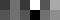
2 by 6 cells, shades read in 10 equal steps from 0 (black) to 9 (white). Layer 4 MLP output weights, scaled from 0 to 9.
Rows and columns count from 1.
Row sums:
26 19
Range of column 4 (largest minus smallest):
9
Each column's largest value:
3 4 3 9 4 6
